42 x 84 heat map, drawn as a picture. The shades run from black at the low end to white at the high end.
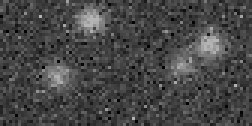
Bumps: four. Histogram: skewed, a long tail of high values. Average level on the scale: 30%.
